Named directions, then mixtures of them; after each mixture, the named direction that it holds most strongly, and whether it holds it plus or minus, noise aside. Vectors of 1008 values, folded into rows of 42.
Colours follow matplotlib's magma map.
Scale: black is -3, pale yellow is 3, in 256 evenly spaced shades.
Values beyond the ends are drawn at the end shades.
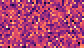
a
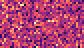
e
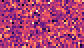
a, minus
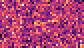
e, plus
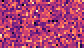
e, minus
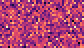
a, plus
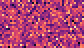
a, plus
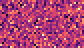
e, minus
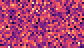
a, minus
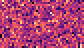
e, plus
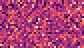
a, plus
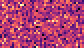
e, plus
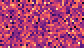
a, minus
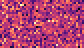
e, plus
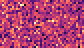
e, plus
